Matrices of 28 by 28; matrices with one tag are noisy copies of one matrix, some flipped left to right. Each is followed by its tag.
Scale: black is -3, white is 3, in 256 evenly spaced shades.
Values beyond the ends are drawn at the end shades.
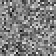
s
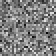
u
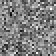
s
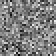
s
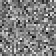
u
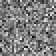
u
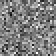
s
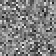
s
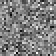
s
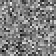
s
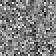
s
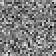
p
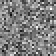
s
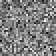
u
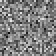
u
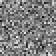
p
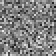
p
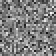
u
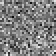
p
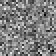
s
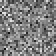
u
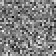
p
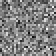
u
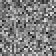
u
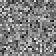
u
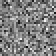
u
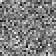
p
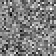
s
